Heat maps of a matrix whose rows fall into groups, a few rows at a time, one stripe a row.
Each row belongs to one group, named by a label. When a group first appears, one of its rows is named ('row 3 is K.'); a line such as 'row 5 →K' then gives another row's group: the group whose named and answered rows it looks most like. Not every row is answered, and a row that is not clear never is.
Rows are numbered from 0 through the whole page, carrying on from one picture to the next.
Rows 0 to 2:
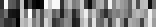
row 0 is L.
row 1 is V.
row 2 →V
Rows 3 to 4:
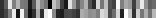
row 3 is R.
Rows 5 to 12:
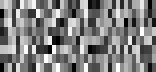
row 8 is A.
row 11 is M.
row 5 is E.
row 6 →R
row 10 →E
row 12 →R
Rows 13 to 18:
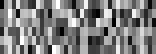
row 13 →R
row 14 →E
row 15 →A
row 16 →V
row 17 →E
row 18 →R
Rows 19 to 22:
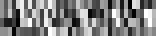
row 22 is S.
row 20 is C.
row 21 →V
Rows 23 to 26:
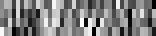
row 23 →R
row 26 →S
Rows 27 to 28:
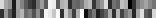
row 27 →S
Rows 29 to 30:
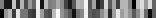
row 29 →C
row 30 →R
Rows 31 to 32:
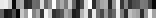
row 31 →S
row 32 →V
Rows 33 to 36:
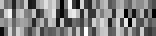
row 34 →A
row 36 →A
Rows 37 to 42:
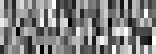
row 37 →S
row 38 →S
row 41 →M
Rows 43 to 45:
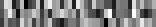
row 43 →L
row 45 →V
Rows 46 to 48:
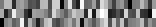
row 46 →L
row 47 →M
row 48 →A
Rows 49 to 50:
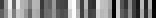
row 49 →A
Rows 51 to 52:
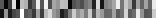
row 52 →M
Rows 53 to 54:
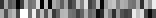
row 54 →E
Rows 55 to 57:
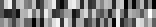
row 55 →A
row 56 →V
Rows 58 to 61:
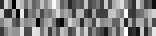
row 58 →R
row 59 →C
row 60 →A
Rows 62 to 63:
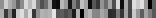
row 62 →E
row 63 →S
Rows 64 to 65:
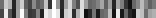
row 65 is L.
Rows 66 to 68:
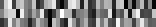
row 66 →A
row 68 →R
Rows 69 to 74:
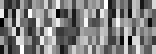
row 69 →M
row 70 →S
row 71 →R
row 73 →S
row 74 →M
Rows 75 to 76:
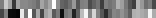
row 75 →R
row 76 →V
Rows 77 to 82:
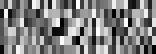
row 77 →C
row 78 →L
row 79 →M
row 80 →A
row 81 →E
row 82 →A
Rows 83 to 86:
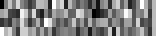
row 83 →R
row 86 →E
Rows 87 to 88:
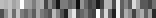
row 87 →E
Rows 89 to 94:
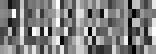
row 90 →C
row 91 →M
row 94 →C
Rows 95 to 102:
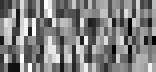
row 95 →M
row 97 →E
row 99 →A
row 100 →L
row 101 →L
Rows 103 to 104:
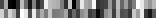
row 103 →L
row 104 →E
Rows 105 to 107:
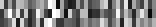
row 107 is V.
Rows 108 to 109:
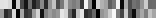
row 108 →S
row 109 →C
